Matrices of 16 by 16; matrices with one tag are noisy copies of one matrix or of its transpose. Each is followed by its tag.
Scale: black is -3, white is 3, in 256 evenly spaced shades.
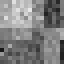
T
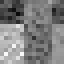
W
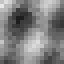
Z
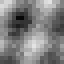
Z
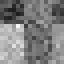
W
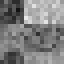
W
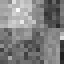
T
